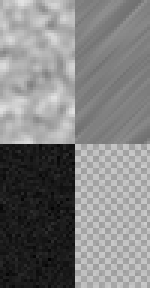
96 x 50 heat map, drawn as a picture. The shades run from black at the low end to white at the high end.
It is made of 2 by 2 panels. Panel 1,1: high, blotchy. Panel 1,2: middling, slanting up to the right, faint in contrast. Panel 2,1: very low, fine-grained, faint in contrast. Panel 2,2: high, checkered.
